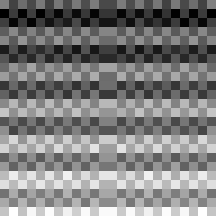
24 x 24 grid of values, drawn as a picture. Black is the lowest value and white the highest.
There is an overall slope up to the bottom. It is mirror symmetric from left to right. On average the colour sits 50% of the way up the scale. Stripes running across repeat 6 times from top to bottom.
